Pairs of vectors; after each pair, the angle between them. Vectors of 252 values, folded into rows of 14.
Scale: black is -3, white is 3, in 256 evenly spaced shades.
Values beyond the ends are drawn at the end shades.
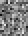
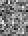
nearly parallel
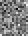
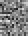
partly aligned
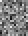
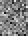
partly aligned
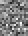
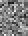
partly aligned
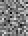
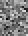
orthogonal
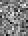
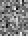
orthogonal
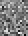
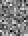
orthogonal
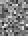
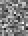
nearly parallel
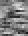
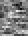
nearly opposite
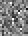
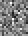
nearly parallel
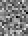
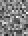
nearly opposite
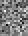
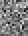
nearly opposite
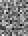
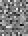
nearly parallel
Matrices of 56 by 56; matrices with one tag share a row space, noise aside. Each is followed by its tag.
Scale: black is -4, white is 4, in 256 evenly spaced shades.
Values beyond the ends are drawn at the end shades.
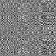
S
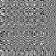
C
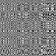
S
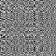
C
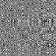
S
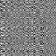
C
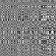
S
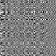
C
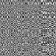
S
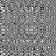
C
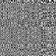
S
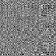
S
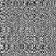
C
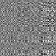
S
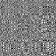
S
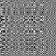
C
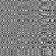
S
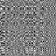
C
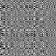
C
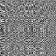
C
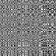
S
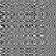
C
